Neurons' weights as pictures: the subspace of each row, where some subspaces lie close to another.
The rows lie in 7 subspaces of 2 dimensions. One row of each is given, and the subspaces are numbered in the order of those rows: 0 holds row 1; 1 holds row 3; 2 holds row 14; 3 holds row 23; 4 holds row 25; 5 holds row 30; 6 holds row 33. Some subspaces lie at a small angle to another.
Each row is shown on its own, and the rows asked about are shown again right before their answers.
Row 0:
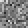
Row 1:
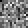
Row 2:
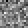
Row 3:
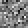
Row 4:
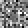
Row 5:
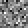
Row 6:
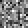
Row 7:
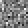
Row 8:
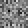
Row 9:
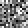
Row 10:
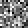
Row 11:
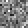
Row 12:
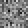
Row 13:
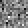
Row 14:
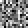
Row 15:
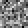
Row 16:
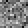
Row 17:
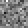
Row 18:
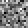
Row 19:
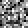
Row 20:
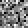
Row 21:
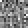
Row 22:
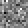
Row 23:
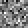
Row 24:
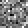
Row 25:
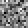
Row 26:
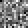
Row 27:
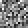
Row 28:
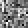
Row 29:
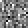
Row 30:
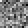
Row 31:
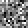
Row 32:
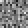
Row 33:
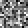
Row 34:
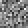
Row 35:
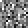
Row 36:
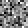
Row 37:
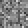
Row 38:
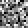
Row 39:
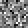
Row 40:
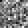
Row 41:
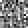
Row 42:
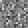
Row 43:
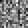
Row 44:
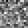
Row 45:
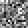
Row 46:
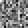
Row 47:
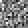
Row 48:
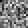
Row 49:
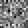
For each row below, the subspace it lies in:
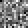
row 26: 5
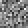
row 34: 1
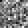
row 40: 5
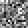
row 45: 0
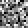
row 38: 4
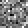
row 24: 5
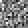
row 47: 1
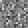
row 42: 3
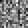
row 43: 2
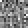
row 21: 0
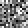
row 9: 2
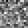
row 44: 4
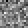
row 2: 4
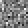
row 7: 1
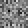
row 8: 6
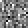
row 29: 3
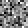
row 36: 6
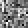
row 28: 1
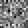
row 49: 6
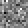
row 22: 3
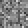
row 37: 6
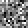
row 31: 0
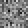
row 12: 6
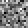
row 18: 4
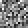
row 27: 1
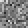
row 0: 0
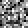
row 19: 2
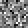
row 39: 3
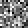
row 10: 6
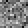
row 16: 5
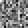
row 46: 2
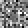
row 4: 6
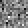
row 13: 1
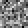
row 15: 2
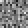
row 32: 5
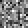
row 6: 2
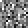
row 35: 3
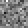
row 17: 4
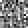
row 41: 0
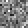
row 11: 5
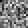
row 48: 0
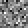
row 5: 3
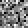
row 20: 4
